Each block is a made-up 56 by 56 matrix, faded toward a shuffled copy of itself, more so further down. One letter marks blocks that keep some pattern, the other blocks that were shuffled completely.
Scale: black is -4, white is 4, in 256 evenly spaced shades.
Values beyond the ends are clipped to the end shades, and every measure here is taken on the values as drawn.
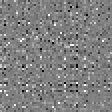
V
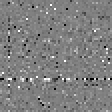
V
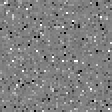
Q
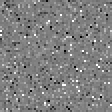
Q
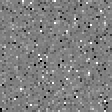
Q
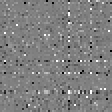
V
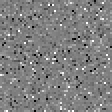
Q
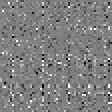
V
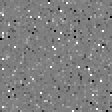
Q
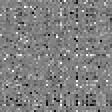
V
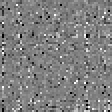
V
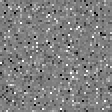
Q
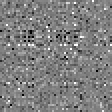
V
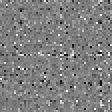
V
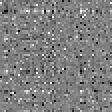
V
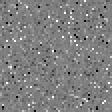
Q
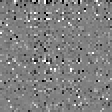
V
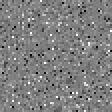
Q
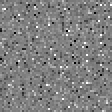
Q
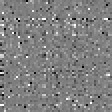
V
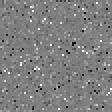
Q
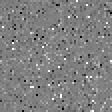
Q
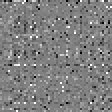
V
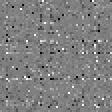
V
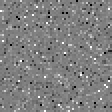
Q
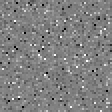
Q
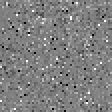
Q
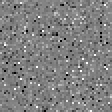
Q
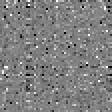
V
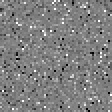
Q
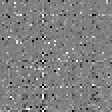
V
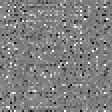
V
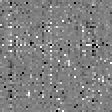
V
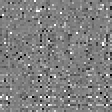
V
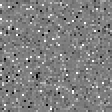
Q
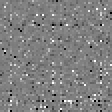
V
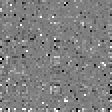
V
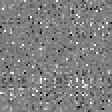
V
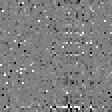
V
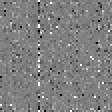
V
